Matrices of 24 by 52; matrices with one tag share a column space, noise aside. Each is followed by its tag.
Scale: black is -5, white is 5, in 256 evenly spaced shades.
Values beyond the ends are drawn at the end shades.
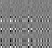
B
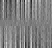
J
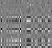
B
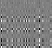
B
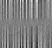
J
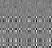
B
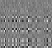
B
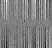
J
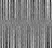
J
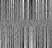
J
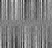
J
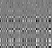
B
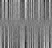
J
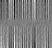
J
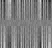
J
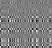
B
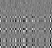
B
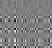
B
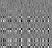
B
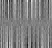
J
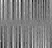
J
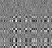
B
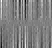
J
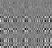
B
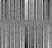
J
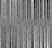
J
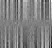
J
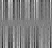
J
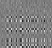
B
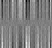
J
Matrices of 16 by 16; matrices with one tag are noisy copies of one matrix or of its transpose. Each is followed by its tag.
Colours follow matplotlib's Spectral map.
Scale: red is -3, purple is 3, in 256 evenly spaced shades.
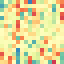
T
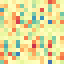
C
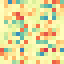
C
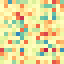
C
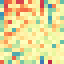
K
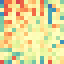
K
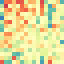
K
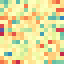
T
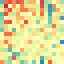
K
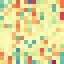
T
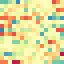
T
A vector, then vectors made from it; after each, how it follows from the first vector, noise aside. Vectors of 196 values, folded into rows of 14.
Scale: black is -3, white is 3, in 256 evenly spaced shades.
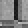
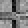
wrapped around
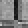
copied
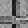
wrapped around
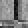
copied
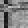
wrapped around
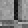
copied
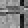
wrapped around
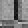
copied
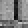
copied
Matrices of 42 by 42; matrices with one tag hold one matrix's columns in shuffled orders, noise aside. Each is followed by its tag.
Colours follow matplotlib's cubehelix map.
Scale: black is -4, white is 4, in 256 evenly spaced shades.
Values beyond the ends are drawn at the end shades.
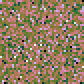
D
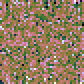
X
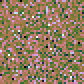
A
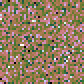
D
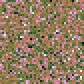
A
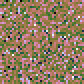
A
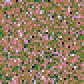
A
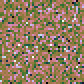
D
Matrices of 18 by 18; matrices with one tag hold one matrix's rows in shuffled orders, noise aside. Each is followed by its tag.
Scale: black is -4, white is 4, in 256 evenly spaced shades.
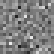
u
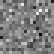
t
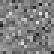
t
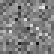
u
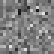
u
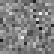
t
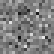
u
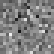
u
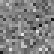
t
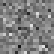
u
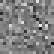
t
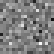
t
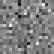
u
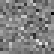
t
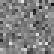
t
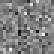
u
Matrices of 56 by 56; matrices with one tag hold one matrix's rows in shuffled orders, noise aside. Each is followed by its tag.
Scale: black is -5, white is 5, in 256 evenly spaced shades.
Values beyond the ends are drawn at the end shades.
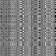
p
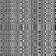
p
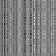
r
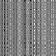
r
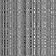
r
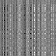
r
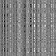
r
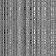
r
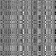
p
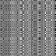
p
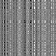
r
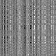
r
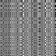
p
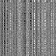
r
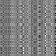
p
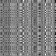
p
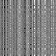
r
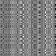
p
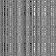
r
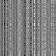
r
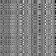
p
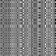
p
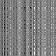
r
